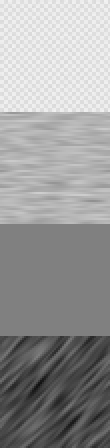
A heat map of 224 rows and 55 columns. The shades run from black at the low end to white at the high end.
The table splits into 4 rows of 1 panel. Panel 1,1: very high, checkered, faint in contrast. Panel 2,1: high, streaked across, faint in contrast. Panel 3,1: middling, flat. Panel 4,1: low, slanting up to the right.
